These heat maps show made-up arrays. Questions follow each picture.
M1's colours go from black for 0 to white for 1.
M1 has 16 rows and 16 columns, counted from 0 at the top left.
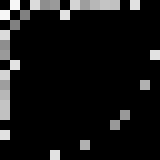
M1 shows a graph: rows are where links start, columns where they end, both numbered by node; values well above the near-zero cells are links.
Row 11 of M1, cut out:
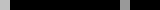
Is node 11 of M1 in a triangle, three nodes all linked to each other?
no
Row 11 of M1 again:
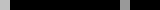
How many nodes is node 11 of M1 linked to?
2
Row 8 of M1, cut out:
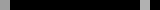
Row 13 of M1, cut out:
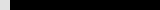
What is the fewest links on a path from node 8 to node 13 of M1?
2
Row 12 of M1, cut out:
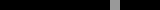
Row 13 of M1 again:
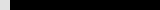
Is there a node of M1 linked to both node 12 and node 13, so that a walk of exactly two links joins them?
no
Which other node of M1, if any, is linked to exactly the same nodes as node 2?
node 6
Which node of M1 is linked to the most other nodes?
node 0
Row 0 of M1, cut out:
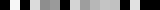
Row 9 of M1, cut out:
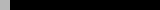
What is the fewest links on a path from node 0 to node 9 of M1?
1
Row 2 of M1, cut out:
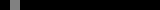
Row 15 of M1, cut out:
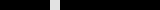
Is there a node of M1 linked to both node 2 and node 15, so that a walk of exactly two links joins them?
no
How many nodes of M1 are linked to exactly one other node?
11
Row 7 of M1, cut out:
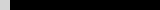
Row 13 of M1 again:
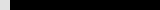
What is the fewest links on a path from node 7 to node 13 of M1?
2
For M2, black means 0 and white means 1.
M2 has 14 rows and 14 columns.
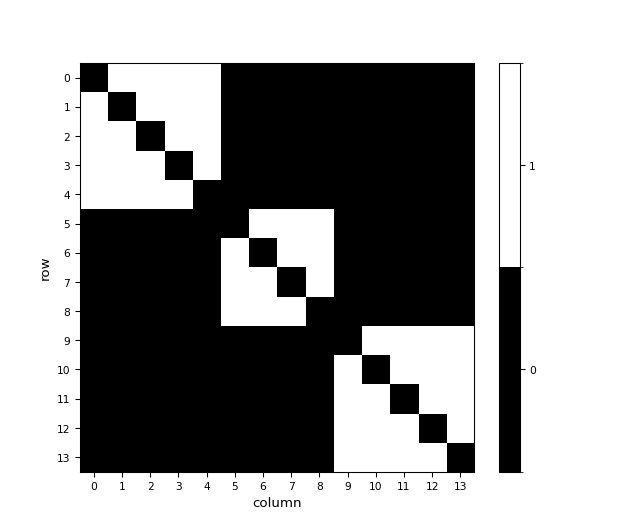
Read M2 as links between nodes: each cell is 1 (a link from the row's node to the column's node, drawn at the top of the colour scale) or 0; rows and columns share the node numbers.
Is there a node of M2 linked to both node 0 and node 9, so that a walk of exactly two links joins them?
no
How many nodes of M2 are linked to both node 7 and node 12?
0
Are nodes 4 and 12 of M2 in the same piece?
no
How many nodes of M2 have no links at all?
0
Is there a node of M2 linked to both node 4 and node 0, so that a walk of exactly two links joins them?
yes
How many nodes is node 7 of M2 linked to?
3
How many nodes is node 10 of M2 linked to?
4
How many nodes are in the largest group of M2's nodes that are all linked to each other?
5
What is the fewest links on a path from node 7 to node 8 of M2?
1
